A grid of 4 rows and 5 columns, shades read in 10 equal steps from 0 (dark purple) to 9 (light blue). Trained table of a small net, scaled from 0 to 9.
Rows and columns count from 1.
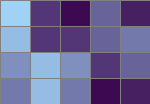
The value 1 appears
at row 1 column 5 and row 4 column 5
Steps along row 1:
down down up down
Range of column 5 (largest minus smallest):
4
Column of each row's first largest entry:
1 1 2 2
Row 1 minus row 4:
4 -6 -5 4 0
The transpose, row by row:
9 8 6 5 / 2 2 8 8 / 0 2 6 5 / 4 4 2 0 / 1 5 4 1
